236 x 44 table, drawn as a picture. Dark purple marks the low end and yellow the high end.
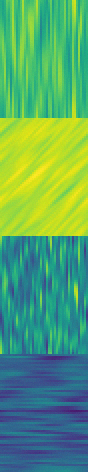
The table splits into 4 rows of 1 panel. Panel 1,1: high, streaked downward. Panel 2,1: very high, slanting up to the right, faint in contrast. Panel 3,1: middling, streaked downward, strong in contrast. Panel 4,1: low, streaked across.
